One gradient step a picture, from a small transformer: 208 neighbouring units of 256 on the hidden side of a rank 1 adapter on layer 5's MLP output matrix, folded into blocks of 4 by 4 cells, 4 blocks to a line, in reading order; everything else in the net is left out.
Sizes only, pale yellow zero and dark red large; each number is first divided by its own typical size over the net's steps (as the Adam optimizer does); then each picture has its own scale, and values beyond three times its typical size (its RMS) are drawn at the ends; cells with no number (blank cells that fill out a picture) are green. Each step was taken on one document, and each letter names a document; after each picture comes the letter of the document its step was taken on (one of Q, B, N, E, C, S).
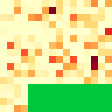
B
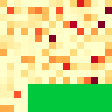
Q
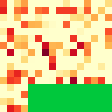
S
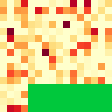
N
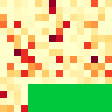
B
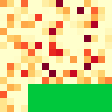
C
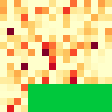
N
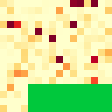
Q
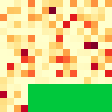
B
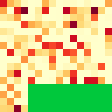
S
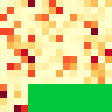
B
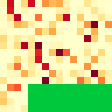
C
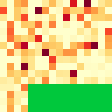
N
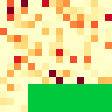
C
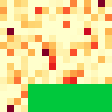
N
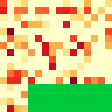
S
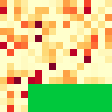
S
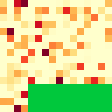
N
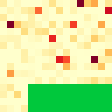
Q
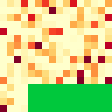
C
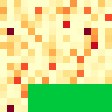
N
